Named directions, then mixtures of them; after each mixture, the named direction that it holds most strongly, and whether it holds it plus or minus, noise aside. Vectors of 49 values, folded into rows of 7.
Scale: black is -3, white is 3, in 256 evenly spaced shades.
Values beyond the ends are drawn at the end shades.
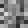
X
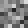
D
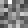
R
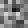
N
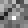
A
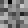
R, minus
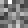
R, plus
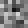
N, plus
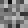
R, minus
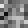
X, minus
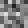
N, plus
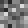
R, minus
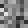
X, plus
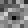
A, minus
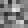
N, minus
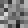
R, minus
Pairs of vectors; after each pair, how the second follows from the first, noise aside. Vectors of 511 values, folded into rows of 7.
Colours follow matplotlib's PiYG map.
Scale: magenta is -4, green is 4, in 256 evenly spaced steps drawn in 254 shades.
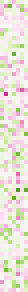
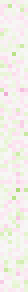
shrunk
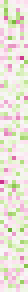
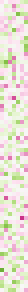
wrapped around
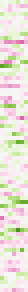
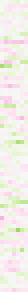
shrunk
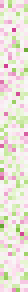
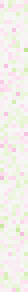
shrunk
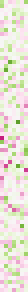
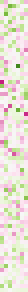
wrapped around
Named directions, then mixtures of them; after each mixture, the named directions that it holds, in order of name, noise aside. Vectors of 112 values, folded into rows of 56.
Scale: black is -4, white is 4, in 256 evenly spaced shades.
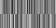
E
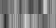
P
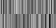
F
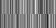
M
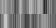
P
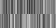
E, P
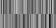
F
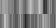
P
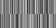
E, M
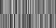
E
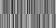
E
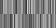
E, F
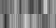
P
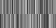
E, M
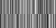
M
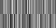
E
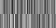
E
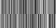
M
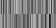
F
